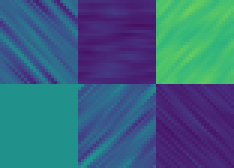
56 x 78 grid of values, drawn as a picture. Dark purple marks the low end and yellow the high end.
The table splits into 2 rows of 3 panels. Panel 1,1: low, slanting down to the right. Panel 1,2: very low, streaked across, faint in contrast. Panel 1,3: high, slanting up to the right, faint in contrast. Panel 2,1: middling, flat. Panel 2,2: low, slanting up to the right. Panel 2,3: very low, slanting down to the right, faint in contrast.
